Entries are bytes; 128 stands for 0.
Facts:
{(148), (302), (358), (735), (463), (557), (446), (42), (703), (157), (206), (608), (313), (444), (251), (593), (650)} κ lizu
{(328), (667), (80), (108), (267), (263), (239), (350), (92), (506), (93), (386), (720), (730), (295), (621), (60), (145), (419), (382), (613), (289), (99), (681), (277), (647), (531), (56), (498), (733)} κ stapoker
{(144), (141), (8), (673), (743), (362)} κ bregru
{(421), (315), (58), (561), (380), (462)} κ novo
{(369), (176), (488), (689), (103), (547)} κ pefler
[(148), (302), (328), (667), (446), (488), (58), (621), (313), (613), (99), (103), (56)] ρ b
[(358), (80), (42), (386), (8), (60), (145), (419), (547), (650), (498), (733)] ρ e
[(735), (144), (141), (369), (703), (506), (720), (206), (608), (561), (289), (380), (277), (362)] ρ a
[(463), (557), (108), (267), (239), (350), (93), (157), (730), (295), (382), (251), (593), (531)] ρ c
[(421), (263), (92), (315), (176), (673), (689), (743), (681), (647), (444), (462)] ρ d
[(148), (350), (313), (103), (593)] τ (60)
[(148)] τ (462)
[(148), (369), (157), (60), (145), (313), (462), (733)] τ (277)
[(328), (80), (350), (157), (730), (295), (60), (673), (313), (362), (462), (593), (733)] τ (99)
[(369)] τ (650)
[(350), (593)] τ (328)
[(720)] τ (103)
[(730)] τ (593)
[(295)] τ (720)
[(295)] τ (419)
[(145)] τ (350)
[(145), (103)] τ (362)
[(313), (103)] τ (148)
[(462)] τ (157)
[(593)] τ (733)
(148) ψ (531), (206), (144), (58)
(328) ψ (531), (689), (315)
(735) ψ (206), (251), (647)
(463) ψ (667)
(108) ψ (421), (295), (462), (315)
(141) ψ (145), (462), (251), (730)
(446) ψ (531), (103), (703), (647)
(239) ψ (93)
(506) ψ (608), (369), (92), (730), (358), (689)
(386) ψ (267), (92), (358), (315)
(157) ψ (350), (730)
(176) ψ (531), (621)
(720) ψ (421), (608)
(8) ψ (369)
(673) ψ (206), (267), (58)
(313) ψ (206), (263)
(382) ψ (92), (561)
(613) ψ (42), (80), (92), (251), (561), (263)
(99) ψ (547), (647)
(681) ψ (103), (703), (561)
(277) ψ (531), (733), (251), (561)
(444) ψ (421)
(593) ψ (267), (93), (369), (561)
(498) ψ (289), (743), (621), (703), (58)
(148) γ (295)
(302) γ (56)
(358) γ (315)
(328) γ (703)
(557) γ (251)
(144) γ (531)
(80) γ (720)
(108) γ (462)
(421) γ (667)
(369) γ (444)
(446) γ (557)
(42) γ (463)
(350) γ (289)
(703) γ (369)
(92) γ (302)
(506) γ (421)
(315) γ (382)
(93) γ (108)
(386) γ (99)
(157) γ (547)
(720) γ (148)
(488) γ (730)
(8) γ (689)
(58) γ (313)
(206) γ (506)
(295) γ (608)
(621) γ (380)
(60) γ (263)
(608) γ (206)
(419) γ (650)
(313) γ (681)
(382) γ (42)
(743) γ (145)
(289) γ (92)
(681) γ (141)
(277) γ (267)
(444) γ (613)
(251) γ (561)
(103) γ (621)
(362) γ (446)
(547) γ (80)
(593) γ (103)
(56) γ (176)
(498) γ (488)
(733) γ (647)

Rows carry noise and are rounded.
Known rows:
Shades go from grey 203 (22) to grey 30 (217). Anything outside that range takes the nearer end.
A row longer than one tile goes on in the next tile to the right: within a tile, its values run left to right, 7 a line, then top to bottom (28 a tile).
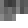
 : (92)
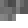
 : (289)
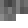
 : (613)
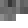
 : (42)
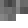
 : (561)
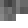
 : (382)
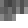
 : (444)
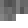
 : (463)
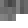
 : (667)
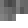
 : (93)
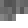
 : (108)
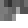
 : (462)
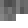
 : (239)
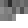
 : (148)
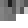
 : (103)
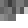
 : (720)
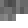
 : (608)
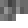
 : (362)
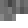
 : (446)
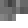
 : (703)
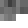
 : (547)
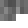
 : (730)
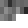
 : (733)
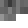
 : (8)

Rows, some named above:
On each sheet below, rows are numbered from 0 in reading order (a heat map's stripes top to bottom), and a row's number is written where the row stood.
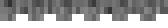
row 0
(369)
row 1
(176)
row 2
(295)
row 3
(277)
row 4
(206)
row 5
(99)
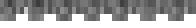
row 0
(720)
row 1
(743)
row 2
(328)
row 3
(99)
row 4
(350)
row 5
(531)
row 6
(730)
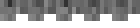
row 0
(145)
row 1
(289)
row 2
(313)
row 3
(506)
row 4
(267)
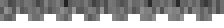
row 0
(328)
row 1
(446)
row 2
(60)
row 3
(673)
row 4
(735)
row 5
(148)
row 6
(148)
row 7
(681)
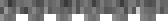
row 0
(80)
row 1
(730)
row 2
(315)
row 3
(498)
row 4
(720)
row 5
(267)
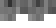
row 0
(145)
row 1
(650)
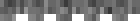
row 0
(421)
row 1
(380)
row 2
(593)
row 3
(157)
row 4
(141)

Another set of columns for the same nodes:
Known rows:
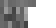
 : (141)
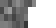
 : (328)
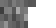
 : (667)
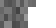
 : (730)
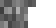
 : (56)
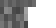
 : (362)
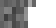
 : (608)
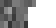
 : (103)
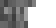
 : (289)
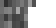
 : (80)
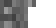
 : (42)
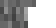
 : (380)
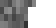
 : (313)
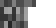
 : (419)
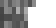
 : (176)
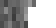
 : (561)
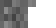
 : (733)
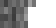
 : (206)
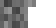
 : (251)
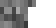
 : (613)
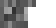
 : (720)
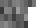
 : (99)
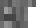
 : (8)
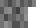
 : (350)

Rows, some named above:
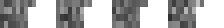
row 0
(92)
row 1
(506)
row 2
(60)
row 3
(369)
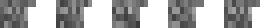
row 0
(421)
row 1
(92)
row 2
(613)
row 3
(108)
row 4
(444)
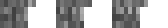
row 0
(206)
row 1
(380)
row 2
(681)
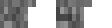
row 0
(145)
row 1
(498)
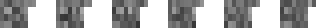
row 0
(382)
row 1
(506)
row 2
(446)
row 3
(277)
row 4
(462)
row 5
(547)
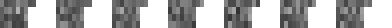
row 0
(673)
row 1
(60)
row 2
(315)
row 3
(148)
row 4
(295)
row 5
(92)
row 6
(421)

